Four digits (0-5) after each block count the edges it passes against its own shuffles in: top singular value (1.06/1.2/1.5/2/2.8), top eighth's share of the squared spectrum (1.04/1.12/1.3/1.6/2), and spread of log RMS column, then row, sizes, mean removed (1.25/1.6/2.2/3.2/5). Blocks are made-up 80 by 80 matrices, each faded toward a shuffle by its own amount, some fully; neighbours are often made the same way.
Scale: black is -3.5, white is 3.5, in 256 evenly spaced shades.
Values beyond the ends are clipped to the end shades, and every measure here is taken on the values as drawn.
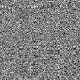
4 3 2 2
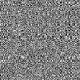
4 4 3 3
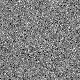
0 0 0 0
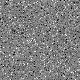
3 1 0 0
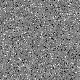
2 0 0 0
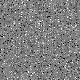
3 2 0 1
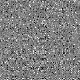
4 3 2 2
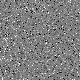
0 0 0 0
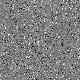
2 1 0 0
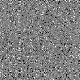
4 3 1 1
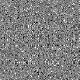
4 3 2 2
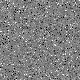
0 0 0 0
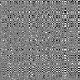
5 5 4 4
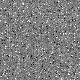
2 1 0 0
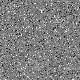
2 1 0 0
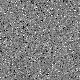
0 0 0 0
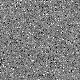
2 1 0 0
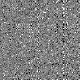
4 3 3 1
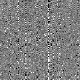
4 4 3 1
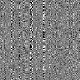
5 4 4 2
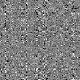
4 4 3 2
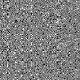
4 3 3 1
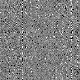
4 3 3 1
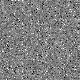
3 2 1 0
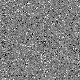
3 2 1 0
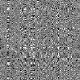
4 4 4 2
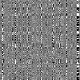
5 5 4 2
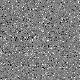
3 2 1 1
